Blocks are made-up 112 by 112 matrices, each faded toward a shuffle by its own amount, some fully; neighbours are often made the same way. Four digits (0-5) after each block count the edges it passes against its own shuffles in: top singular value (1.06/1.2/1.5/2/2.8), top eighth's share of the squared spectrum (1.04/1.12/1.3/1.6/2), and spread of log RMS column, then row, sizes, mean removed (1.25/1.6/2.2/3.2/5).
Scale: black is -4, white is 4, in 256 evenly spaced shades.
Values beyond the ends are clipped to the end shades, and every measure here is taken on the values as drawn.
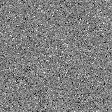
0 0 0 0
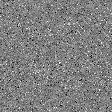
0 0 0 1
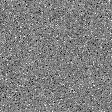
0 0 0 0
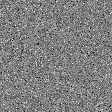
0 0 0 0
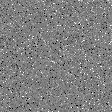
0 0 0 0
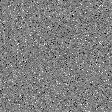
0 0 0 0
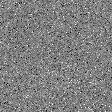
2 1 0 0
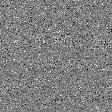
3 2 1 2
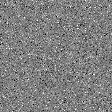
2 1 0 1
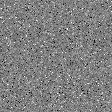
0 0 0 0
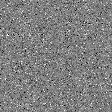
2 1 0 1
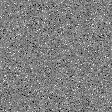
1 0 0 0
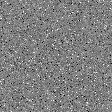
1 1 0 0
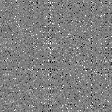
4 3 2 2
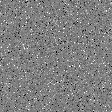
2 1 0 0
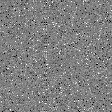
3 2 1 0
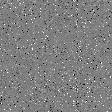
2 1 0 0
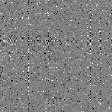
4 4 2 2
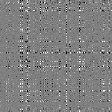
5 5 4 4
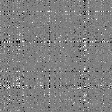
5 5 3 3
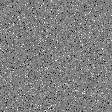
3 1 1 0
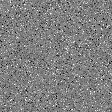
1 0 0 0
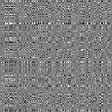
5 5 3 4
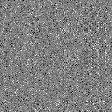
4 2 1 1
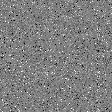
3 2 0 0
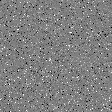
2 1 0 0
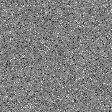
1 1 0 0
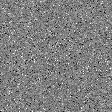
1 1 0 0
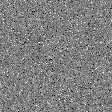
2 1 0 0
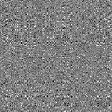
4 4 3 3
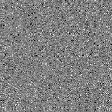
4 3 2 2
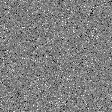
2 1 0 0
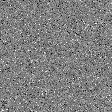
1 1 0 0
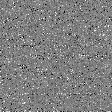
1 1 0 2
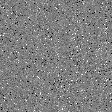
1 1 1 0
